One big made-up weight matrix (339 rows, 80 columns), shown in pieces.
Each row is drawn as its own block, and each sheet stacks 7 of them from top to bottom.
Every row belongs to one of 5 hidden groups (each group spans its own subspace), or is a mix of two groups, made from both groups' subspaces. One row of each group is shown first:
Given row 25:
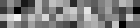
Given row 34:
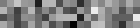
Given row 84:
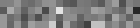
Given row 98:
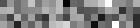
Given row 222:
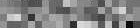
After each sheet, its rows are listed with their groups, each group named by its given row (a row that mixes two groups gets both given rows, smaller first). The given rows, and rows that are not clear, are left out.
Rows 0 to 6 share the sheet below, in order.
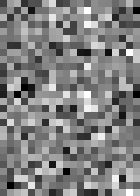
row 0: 25
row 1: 222
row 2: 98
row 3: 25
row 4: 84
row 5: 84 and 222
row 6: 98 and 222
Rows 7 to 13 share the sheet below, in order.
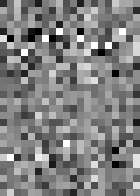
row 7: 34 and 84
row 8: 84
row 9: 25
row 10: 25
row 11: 25 and 34
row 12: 98
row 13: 34
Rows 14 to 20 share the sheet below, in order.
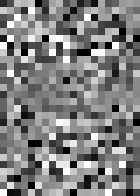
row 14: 34
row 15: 84
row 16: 98
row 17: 98
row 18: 25 and 84
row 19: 222
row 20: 34 and 222
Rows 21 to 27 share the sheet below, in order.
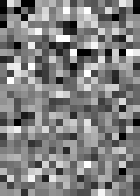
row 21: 25
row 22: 222
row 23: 34
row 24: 98 and 222
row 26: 222
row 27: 84
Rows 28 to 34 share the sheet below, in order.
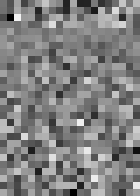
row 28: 98
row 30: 222
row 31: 222
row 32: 84 and 98
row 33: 25
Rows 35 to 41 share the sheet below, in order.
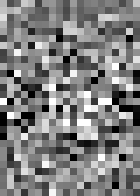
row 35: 25
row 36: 98 and 222
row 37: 98
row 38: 25
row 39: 25
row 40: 98
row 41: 98
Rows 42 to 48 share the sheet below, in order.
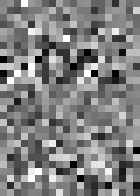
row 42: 34
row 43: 222
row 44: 34
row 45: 34
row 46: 84
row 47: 25 and 34
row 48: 84 and 98
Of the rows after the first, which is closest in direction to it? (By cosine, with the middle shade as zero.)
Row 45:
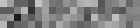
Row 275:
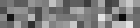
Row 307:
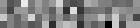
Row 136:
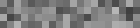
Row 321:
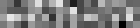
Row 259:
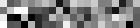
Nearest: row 259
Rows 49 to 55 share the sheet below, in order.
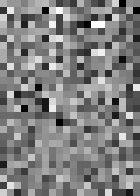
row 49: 84
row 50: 84
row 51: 84
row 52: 98
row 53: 222
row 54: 25 and 222
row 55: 222
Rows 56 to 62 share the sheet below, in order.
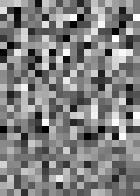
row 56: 34
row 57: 222
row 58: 84 and 98
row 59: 222
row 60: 25 and 98
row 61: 222
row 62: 84 and 98
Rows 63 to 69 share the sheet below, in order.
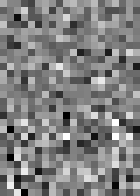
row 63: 34
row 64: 222
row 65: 84
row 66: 84
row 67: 98 and 222
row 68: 98
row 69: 98
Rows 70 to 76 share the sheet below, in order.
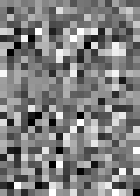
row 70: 98 and 222
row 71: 34
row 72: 25 and 84
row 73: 222
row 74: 84
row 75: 34 and 84
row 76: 98
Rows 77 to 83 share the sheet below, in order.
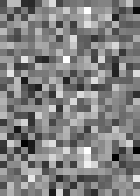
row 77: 25
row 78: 25 and 34
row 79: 98
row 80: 84
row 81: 34
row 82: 25
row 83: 25 and 84
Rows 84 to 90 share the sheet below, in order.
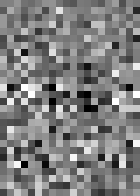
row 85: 98
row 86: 25
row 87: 25
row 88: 25
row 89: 98
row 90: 34 and 98
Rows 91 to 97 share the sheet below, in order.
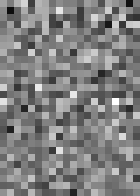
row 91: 222
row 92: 84 and 222
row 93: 98
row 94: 25 and 34
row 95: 98
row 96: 222
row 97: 34
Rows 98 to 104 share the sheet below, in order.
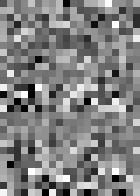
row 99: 25
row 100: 84 and 98
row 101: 34
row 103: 34
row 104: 222
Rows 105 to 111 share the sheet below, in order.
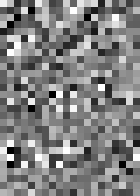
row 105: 34
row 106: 34
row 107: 84
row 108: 222
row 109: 98
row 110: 34 and 98
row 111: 222
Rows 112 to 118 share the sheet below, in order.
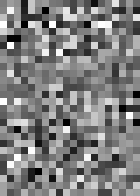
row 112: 84 and 222
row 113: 25 and 34
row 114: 98
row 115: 25
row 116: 34 and 222
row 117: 34
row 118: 84
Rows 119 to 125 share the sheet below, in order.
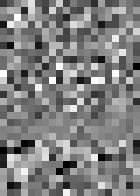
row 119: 34
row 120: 98
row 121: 84
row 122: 34
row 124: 25
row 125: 25 and 222
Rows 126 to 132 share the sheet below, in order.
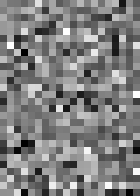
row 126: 84 and 98
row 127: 98
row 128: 34
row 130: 98
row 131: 25
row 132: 25 and 98
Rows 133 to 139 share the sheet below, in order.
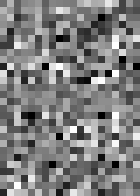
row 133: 98
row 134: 25 and 98
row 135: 84
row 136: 222
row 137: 84 and 98
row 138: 98
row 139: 34
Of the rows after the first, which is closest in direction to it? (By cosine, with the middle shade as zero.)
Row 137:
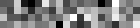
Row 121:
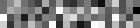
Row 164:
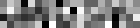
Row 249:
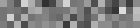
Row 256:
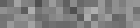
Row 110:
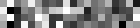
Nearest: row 121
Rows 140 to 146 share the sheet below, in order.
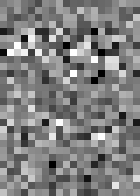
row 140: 84 and 222
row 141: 34
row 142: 98
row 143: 25 and 34
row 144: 84
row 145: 98
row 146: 25
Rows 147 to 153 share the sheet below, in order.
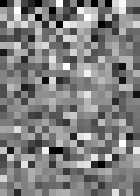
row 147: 34 and 84
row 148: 25 and 34
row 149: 25 and 222
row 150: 25
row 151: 222
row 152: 84
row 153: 98
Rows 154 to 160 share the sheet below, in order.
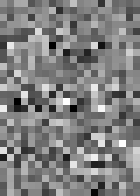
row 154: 222
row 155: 25
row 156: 34 and 98
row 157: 34
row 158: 84
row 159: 84 and 222
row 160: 84 and 98
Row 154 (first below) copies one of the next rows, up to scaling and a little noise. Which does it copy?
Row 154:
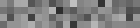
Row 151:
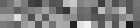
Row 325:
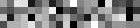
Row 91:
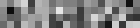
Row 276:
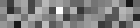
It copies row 325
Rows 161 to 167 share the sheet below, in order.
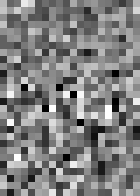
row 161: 25
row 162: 222
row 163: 25 and 34
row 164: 25 and 222
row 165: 84 and 98
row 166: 34
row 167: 34 and 84
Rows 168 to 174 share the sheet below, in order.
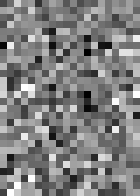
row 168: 34
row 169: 25
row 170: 25 and 34
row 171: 25
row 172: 98
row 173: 25
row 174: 34
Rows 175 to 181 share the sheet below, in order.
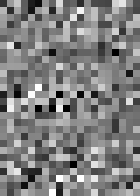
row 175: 84
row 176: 98
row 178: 25 and 84
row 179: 98
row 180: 34
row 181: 25 and 84
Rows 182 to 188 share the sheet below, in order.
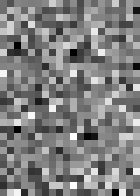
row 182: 25 and 34
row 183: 34
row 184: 25 and 84
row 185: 98
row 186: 25 and 222
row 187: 84
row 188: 98
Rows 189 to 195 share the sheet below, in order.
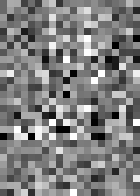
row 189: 25
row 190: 25
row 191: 98
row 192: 222
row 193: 34
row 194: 84
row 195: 34
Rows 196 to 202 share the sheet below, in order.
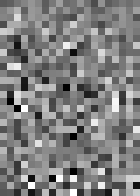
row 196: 34
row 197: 34
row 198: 34 and 222
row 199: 98
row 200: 34
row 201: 98
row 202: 222
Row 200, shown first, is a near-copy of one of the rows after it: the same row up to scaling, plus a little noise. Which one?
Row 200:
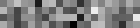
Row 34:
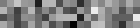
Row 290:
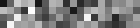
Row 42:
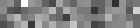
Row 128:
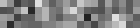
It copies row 34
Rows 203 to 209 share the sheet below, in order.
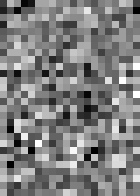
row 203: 25
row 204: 34
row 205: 25
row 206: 25
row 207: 98
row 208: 34
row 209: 25
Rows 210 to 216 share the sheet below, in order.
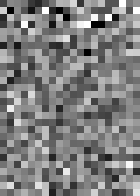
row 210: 84
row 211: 25 and 222
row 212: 34
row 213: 34
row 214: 98
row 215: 25 and 98
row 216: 98
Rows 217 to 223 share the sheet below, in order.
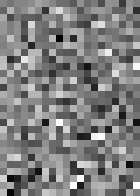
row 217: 84
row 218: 222
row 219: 25
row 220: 34 and 98
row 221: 84
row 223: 34 and 84
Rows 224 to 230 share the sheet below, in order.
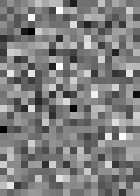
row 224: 222
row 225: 25 and 98
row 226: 222
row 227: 34
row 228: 25 and 98
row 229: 222
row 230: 84 and 98
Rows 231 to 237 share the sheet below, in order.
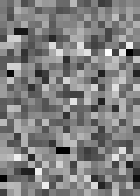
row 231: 98
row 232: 34 and 222
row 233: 34 and 98
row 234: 98
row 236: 25 and 222
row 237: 25 and 34
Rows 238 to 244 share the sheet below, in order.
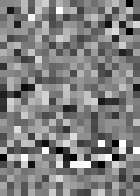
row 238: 222
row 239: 222
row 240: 25 and 34
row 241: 25
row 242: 34
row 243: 84 and 98
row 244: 84
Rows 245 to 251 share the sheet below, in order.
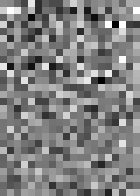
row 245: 25 and 222
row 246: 84
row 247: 84
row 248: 98 and 222
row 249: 25 and 98
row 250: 84
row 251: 222
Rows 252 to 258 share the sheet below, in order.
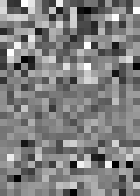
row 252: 25 and 34
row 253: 34
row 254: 25
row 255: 98
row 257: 98 and 222
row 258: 25 and 34
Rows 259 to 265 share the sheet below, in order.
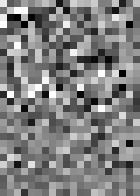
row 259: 25 and 34
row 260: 34
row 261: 98
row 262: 84
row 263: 34 and 84
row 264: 222
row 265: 98
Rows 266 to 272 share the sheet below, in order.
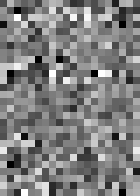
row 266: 25 and 34
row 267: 25 and 98
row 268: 25
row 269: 34
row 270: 98
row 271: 25 and 34
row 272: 98
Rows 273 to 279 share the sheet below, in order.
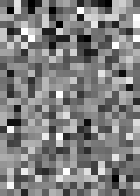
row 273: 84 and 98
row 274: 25
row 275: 98 and 222
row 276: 222
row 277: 25 and 34
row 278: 25
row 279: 98
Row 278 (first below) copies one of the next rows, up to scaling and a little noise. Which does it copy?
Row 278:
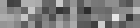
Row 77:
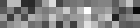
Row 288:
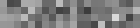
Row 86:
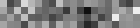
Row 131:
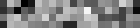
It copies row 288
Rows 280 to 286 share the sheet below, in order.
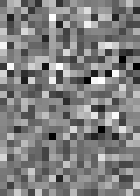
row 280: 25
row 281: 25
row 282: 84
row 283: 84
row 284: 98
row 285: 25
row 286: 34 and 222
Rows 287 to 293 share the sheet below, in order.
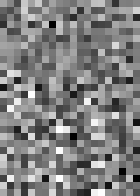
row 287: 84 and 222
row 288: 25
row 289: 222
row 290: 34
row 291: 34
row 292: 84
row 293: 84
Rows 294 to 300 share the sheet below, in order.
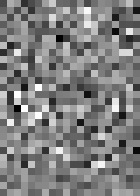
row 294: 25
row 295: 222
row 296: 34
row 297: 98
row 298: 84
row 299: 84
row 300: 222
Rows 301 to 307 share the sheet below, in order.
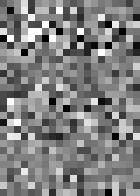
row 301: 222
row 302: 84
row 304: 25
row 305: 34 and 98
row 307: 25 and 222
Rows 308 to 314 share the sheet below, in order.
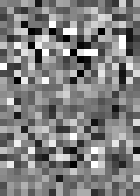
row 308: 98
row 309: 222
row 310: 34 and 98
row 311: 98
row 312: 34
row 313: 34
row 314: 84
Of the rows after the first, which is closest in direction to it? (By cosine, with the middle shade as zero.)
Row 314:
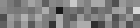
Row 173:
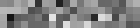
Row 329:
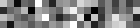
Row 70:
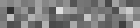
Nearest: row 329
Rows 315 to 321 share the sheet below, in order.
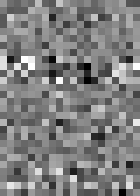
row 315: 25
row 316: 25 and 34
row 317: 25
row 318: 84
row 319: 84
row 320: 222
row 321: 25 and 222
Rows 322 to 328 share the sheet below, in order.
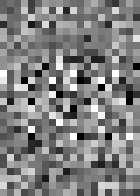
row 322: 222
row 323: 25
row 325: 222
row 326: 222
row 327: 84 and 98
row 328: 25 and 222
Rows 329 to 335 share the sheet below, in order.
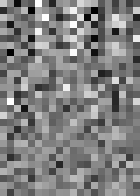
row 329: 34
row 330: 34
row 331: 25 and 98
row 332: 98
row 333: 34
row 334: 222
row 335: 34
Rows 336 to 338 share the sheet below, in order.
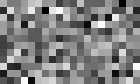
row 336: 84
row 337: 98
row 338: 25 and 34
